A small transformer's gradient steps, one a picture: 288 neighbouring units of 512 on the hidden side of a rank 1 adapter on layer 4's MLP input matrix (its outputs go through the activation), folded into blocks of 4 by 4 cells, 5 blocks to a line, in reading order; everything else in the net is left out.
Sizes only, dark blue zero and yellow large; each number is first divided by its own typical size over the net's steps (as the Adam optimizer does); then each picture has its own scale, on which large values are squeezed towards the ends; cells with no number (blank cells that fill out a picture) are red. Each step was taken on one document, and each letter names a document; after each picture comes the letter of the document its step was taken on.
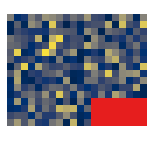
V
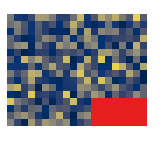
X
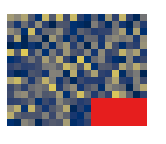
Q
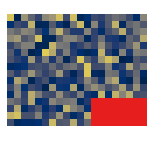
Q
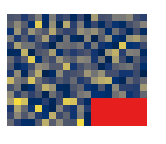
X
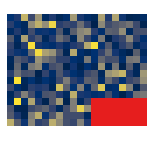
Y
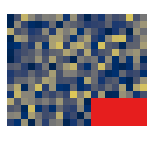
Q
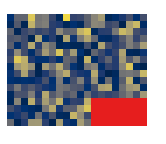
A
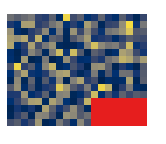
A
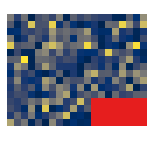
V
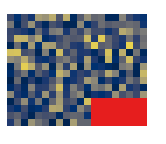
A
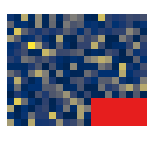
Y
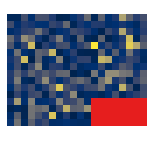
Y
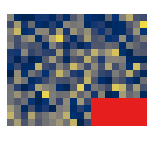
Q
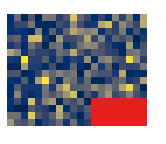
V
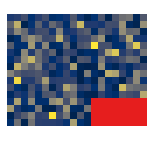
Y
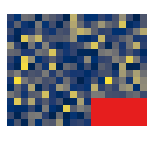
V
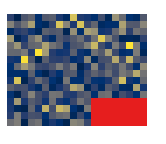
V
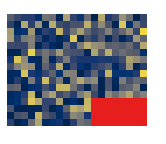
A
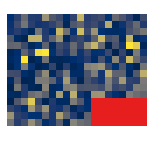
V
